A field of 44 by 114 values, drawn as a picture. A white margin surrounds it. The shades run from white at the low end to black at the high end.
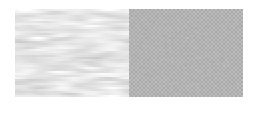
It is made of 1 by 2 panels. Panel 1,1: very low, streaked across, faint in contrast. Panel 1,2: low, checkered, faint in contrast.
